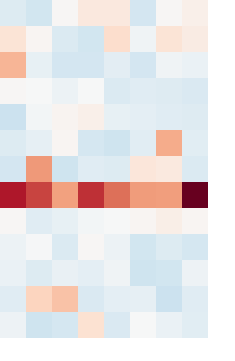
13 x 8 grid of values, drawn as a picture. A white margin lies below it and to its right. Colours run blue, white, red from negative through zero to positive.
Slope: none. Ninth with the lowest average: bottom right. Calmest part: bottom right. Odd lines: row 8.
